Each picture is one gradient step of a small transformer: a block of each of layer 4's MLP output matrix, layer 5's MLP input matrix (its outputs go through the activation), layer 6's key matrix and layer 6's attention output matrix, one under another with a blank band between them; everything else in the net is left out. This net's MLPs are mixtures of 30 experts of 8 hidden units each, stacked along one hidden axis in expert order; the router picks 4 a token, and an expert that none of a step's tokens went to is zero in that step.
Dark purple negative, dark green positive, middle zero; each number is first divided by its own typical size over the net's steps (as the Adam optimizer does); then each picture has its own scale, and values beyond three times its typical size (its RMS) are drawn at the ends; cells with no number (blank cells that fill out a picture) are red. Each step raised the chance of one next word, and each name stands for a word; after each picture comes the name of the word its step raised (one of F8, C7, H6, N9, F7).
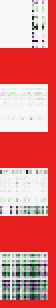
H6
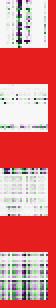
H6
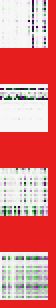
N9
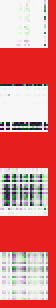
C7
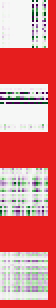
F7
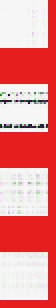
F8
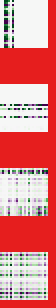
N9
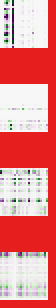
F8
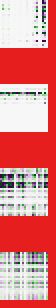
C7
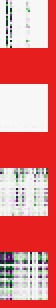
C7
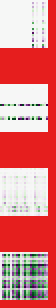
H6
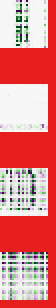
C7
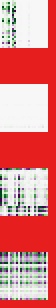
C7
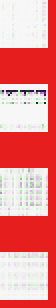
F8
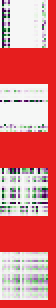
F7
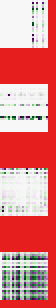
N9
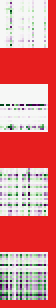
H6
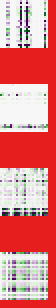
F7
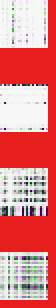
N9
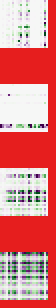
C7
